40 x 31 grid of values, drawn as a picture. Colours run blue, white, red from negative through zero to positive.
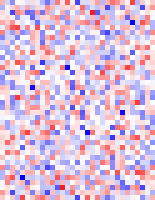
Overall the values sit about 50% of the way up the scale. The histogram is bell-shaped. The texture is fine-grained noise. No overall slope runs across the table. No seam splits the table. No regular stripes run through it. No single row or column stands out from its neighbours. It looks the same turned upside down.
